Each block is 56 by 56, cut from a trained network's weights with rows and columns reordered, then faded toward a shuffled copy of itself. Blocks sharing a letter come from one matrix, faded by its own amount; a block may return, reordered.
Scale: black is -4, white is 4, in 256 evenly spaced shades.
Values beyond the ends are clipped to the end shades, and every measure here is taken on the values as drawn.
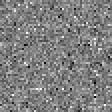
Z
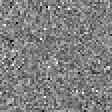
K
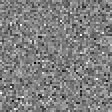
K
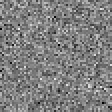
K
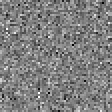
K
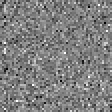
Z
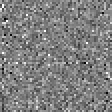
Z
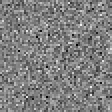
K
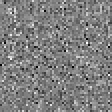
Z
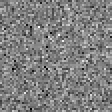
K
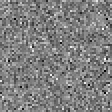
K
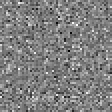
Z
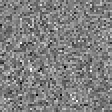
K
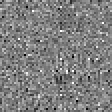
Z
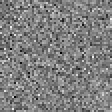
K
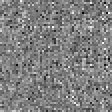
Z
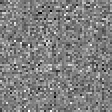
Z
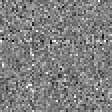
Z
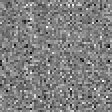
Z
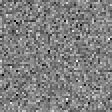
K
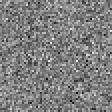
K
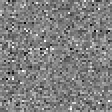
Z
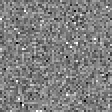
K
